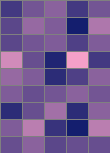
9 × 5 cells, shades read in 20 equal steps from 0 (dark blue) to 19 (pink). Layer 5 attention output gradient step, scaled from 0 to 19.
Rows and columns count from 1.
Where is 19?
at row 4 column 4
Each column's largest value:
16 14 12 19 14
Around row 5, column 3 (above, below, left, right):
1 8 9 5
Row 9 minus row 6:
-2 3 -2 -3 -1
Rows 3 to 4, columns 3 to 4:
9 5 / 1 19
